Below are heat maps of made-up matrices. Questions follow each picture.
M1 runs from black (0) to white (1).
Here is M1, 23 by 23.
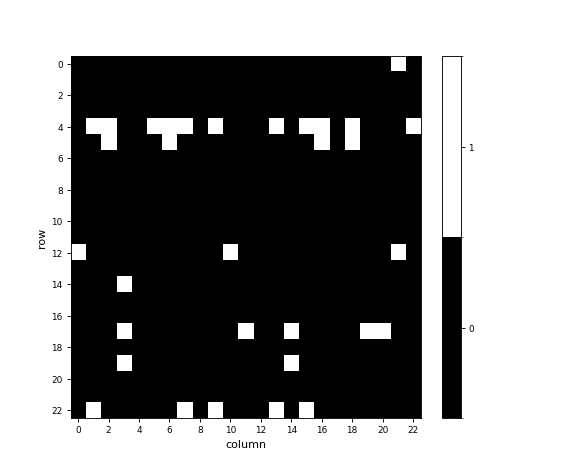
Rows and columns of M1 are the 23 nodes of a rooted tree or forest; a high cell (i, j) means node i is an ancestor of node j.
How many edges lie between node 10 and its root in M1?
1
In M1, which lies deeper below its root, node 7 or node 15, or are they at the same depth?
the same depth
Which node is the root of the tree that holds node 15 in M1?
4
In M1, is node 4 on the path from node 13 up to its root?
yes
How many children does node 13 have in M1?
0
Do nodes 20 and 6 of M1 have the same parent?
no
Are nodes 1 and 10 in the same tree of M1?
no
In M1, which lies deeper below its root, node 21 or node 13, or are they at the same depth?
the same depth
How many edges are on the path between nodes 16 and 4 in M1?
2
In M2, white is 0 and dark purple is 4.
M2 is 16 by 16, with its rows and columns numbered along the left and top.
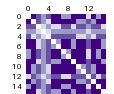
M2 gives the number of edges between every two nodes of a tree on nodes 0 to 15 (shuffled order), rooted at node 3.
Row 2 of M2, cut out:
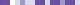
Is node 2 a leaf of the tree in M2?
no
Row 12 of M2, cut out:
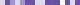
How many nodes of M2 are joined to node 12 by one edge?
5
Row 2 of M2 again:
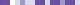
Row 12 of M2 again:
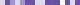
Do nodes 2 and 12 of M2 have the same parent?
yes
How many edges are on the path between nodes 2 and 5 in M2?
1
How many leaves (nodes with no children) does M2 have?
12
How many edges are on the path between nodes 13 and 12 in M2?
3
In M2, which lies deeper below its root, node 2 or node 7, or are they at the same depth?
node 7
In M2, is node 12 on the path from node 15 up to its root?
no
